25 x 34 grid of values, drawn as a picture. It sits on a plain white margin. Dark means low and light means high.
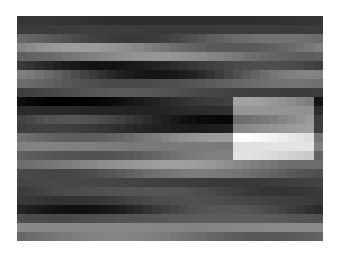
Values change most from cell to cell in the middle right. The ninth with the highest average is the middle right. An odd patch, higher than its surroundings, sits in the middle right. Streaks run across, left to right.
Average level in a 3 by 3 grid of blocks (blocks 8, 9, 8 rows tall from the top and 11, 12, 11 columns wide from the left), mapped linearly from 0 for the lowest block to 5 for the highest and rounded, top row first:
101
015
011
